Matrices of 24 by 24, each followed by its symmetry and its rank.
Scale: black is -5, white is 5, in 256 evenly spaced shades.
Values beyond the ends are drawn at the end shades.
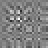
symmetric, rank two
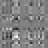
neither, rank two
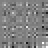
symmetric, rank two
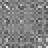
symmetric, rank three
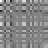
symmetric, rank two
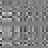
neither, rank two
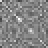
symmetric, rank five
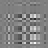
neither, rank one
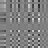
neither, rank one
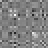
symmetric, rank three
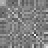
symmetric, rank five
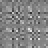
symmetric, rank three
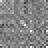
symmetric, rank five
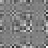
symmetric, rank two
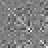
symmetric, rank five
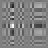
neither, rank one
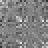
symmetric, rank three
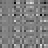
neither, rank two
